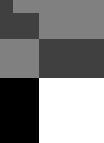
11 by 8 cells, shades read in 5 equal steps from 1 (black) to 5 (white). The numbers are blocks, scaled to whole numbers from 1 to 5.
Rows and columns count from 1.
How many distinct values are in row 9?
2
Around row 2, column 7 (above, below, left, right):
3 3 3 3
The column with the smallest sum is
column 1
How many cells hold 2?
22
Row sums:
23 21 21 19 19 19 28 28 28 28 28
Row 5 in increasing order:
2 2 2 2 2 3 3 3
